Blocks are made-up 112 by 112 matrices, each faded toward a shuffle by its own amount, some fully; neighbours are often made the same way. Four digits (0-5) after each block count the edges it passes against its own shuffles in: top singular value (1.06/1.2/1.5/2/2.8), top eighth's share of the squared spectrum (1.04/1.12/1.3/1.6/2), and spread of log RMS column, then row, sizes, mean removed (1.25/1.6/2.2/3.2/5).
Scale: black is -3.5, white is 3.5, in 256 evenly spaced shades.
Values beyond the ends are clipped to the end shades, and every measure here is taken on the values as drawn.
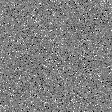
0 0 0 0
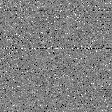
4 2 0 2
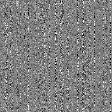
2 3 4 0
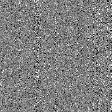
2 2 3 0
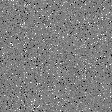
2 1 0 0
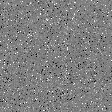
2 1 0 0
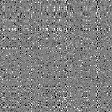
5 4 3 3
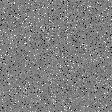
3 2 1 0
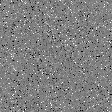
2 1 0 0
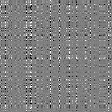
5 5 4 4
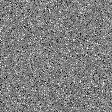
0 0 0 0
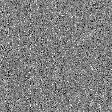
1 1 2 0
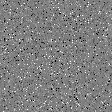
3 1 0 0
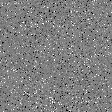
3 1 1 0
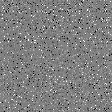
4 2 1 1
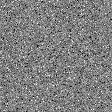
0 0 0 0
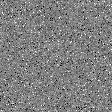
0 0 0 0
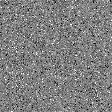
0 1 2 0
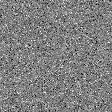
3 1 0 0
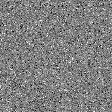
3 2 0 1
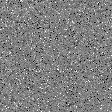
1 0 0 0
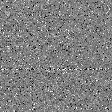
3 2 0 2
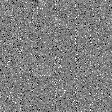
1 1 2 0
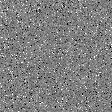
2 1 0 0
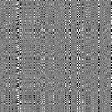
5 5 4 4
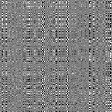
5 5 4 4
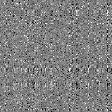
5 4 3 2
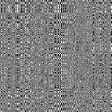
5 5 4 3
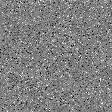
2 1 0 0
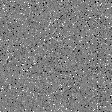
1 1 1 0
